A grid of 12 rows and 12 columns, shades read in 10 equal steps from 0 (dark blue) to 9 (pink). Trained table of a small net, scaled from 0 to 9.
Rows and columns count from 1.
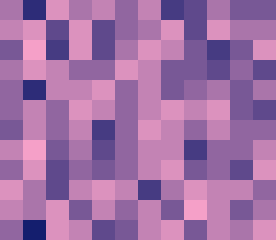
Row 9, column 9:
4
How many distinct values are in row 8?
7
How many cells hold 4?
19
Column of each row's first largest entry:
3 2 2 2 5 4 7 2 2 1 9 3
